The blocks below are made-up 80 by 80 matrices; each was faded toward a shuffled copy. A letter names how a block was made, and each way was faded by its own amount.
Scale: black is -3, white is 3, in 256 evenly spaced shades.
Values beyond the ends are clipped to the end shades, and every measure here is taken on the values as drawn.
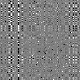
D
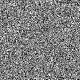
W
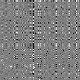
D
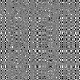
D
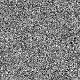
W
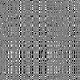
D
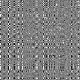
D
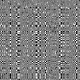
D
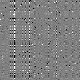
D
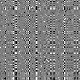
D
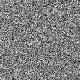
W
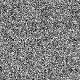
W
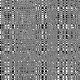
D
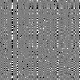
D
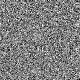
W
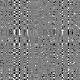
D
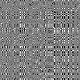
D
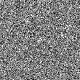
W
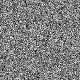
W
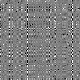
D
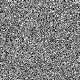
W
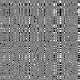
D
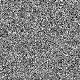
W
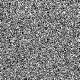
W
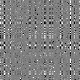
D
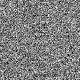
W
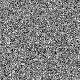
W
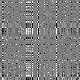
D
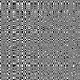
D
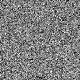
W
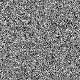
W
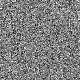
W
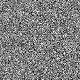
W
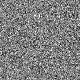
W
